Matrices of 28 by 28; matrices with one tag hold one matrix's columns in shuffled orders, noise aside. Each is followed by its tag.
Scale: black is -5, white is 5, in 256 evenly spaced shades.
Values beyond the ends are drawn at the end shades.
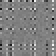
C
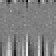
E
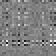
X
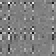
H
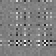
X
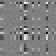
H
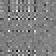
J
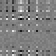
J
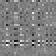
X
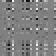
C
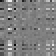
C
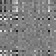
J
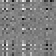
C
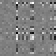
H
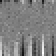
E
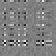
X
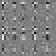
H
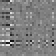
X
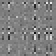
H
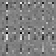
H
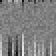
E
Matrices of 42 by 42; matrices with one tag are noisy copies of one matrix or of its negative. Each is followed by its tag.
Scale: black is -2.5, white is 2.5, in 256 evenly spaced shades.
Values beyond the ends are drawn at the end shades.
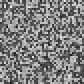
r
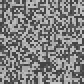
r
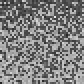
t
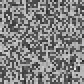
r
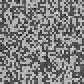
r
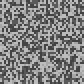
r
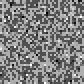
r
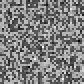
r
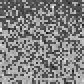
t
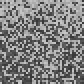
t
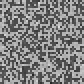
r
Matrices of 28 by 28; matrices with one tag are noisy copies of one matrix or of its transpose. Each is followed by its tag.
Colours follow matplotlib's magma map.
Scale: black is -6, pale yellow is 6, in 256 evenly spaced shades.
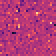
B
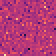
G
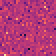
G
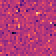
B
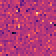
B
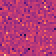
G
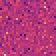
G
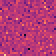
G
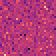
G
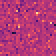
B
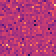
G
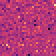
G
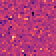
B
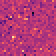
B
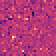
B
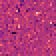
B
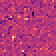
B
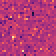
B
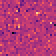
B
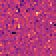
B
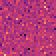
G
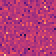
G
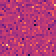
G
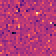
B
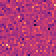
G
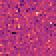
B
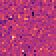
B
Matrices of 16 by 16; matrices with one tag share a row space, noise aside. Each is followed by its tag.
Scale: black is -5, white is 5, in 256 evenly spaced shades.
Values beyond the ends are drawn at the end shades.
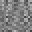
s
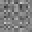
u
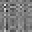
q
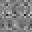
s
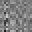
q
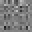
u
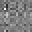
q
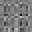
u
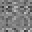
s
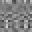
s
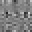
s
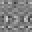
s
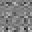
s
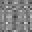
s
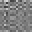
q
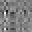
q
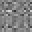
s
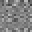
s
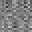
s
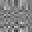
u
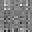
u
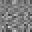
s
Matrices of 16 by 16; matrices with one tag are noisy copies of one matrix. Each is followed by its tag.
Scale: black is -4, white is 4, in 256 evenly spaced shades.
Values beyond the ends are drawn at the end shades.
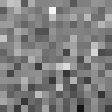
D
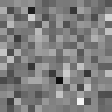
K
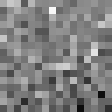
D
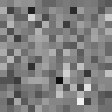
K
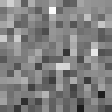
D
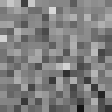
D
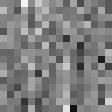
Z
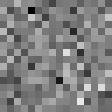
K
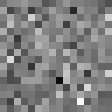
K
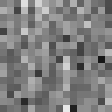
Z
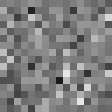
K
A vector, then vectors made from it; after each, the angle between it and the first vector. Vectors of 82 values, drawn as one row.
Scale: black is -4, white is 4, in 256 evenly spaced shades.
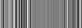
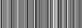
orthogonal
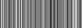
partly opposed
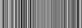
nearly parallel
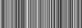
partly aligned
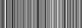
orthogonal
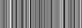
partly aligned
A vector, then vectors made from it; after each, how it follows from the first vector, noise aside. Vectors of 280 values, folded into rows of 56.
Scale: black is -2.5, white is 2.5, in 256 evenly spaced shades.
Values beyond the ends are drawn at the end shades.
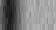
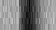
wrapped around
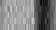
wrapped around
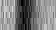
wrapped around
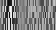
sign-scrambled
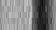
wrapped around
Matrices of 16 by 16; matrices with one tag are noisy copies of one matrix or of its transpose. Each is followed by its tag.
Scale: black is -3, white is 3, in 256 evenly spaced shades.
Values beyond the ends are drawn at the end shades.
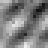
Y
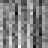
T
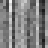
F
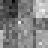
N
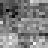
N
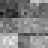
N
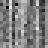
F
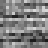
T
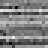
F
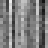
F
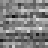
T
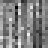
T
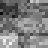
N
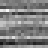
F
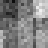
N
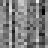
F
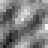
Y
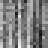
T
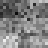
N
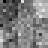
N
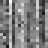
F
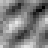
Y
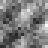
Y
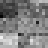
N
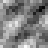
Y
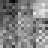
N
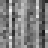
F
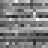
T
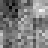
N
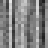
F
